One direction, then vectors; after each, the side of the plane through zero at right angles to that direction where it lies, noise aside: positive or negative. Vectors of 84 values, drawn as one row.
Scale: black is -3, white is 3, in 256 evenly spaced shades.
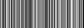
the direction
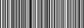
positive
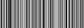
negative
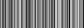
positive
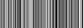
negative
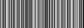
positive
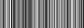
positive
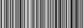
negative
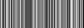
positive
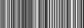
positive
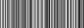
positive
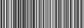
negative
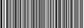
negative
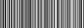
positive
